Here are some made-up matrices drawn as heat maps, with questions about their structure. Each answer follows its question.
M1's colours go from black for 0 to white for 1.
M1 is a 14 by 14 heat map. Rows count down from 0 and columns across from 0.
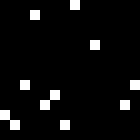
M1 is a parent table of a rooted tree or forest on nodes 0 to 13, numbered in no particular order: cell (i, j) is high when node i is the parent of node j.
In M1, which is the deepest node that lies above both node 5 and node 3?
10
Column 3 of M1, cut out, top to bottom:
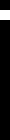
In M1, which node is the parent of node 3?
1
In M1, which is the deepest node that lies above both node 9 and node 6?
10
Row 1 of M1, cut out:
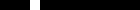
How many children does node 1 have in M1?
1
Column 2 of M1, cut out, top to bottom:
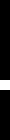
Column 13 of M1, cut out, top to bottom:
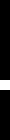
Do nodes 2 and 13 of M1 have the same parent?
yes
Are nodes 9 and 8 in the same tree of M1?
no
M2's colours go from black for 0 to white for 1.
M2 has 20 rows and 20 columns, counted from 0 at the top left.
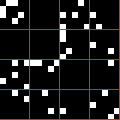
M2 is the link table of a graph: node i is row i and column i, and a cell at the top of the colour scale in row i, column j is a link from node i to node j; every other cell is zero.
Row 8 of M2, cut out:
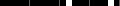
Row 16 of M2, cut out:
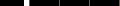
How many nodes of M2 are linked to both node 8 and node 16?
0
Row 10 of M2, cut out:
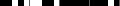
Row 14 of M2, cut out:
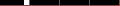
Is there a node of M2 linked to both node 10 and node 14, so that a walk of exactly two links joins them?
yes
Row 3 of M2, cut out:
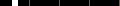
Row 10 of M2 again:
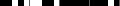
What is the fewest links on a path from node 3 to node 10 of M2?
2
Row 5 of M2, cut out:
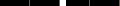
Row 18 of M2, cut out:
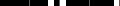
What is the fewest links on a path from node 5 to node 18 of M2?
2
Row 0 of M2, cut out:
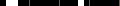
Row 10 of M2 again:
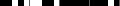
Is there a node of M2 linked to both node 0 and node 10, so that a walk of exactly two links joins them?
yes
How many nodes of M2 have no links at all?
0
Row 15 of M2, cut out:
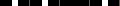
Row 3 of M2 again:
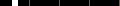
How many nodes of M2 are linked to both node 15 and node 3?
1
